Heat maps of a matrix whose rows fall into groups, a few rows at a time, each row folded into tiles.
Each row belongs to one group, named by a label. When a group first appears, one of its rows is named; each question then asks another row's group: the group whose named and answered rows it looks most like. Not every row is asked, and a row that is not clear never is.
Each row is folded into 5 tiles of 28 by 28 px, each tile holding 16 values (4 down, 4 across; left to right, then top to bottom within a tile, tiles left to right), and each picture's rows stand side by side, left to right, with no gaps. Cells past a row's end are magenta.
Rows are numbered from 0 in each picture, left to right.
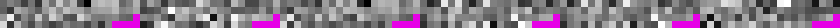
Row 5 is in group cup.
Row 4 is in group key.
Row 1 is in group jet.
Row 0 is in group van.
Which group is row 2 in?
van
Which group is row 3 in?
key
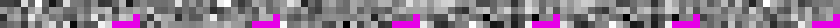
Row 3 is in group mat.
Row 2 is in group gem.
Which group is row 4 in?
mat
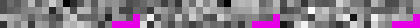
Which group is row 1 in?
van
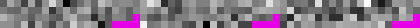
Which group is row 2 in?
cup
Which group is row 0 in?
gem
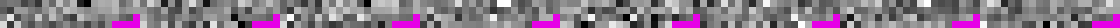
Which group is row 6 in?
cup
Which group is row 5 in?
key
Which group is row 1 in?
gem
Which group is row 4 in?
mat
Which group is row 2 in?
van
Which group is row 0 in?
van
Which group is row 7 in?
gem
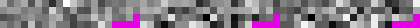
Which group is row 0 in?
key
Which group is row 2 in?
jet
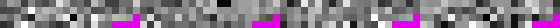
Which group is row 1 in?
van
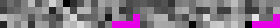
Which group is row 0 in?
gem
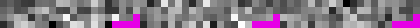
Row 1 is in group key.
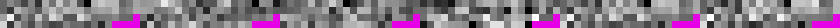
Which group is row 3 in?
jet
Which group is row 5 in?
van
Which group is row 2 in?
gem
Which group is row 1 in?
cup
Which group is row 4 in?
van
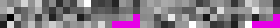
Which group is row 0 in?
cup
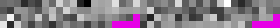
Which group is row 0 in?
van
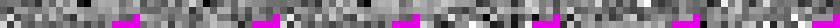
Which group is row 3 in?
mat
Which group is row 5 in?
key
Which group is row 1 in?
gem
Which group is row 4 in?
cup
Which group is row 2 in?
van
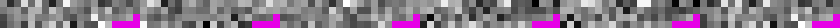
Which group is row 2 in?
key
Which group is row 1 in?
gem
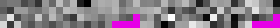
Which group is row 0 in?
van
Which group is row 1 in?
mat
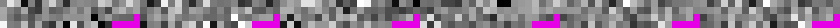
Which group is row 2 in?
cup
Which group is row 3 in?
van
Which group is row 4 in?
key
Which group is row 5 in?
key
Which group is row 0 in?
gem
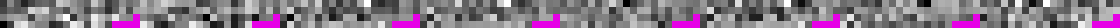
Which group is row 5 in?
cup
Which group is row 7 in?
key
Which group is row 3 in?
cup
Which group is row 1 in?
mat
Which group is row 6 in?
van
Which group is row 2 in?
cup
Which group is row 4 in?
gem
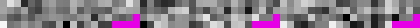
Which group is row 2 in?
mat
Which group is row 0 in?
gem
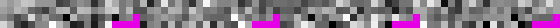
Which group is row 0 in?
mat
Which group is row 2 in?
jet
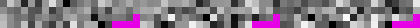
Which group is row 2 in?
jet
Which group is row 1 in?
mat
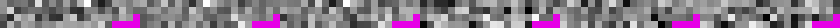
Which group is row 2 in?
key
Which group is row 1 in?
key
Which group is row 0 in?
cup
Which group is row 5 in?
mat
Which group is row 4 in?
gem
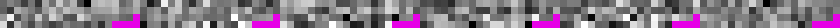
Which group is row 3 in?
jet
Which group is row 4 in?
jet
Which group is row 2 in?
mat
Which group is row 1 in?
key
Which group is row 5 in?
gem
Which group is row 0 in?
van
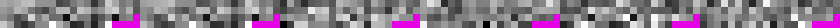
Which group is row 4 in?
jet
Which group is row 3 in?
gem
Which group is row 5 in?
key
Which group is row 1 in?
mat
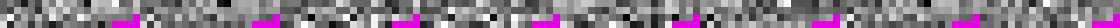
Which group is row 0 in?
van
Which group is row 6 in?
van
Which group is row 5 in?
cup
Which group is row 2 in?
jet
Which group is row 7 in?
key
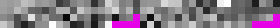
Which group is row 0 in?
mat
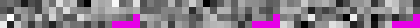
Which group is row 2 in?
mat
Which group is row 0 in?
van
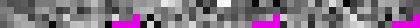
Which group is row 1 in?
cup
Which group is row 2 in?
gem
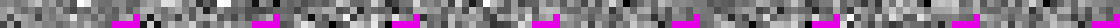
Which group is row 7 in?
gem
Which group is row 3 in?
key
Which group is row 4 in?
gem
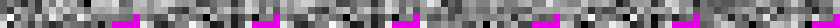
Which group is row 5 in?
jet
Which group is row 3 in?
gem
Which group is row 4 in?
mat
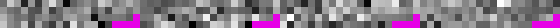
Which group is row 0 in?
gem
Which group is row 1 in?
jet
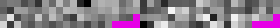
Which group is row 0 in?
van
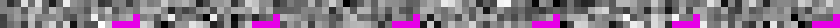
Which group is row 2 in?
gem
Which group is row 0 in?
key
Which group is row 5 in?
gem
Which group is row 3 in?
cup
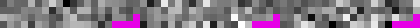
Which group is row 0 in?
gem
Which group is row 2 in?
jet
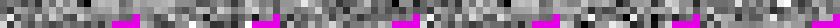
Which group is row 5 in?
cup
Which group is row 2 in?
cup
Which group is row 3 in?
van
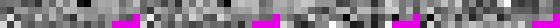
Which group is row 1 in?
van
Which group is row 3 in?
cup
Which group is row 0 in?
van
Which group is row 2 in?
mat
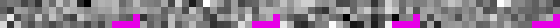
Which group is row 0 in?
van
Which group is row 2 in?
mat
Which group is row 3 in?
cup
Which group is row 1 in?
key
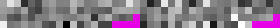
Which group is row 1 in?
key
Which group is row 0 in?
gem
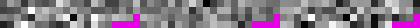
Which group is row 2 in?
mat
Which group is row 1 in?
gem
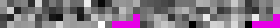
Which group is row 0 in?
cup
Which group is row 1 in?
jet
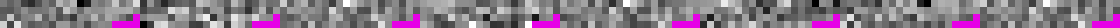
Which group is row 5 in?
cup
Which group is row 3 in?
mat
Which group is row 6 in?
van
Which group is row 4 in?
key
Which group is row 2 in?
key
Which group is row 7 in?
key
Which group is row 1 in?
jet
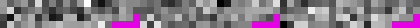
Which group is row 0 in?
cup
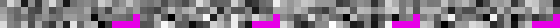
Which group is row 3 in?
mat
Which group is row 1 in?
jet
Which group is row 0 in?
gem
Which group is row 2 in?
mat
